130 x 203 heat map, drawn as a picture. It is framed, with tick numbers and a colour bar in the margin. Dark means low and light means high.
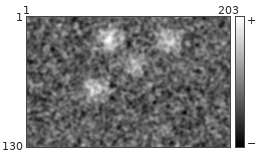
Stripes: none. Ninth with the highest average: top middle. Bumps: four. Grain: blotchy. Mirror symmetry: none. Lone odd cells: none. Odd rows or columns: none.
